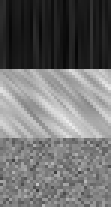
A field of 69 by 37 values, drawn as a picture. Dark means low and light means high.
The table splits into 3 rows of 1 panel. Panel 1,1: very low, streaked downward, faint in contrast. Panel 2,1: high, slanting down to the right. Panel 3,1: middling, fine-grained.
